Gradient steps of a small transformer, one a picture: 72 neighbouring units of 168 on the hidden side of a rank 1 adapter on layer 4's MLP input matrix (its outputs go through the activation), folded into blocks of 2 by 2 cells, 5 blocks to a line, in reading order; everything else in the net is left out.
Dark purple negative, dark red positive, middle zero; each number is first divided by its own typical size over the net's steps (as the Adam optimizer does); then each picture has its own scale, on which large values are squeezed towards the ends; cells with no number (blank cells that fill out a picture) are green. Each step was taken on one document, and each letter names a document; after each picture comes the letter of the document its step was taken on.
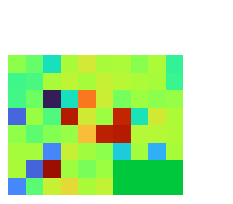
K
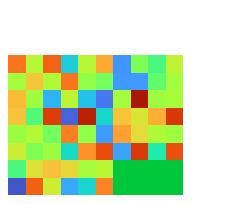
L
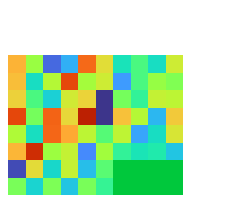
L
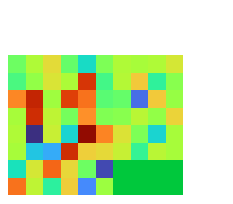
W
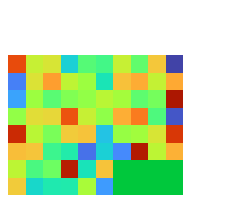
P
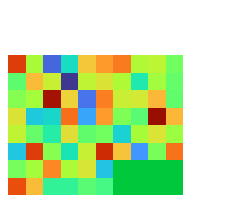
L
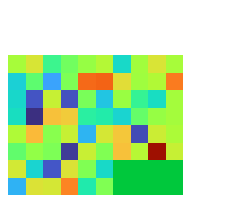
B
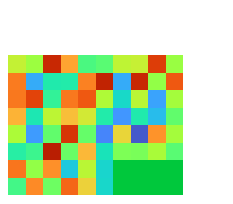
W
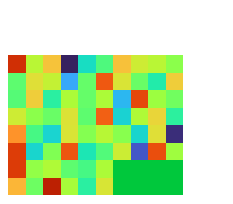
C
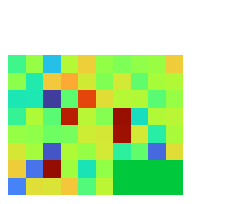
K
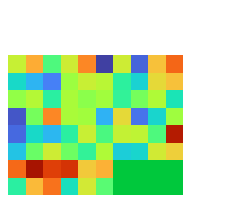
P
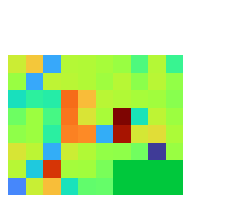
K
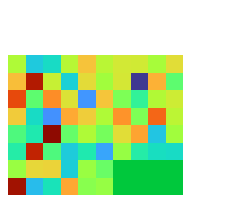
L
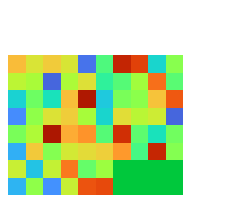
C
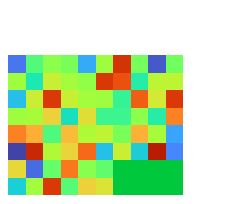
C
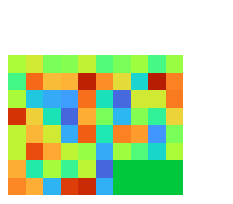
W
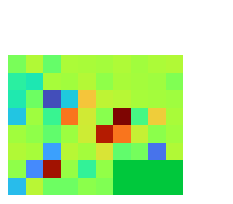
K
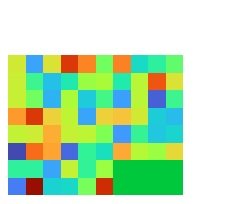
C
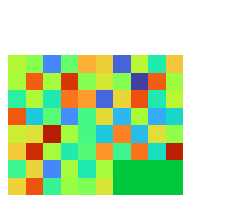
L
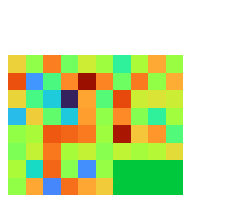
W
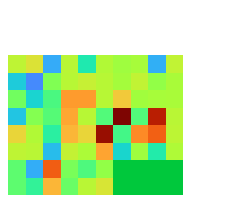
K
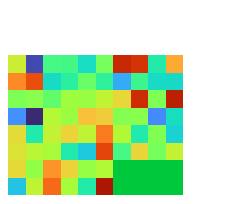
C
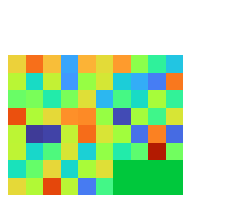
C
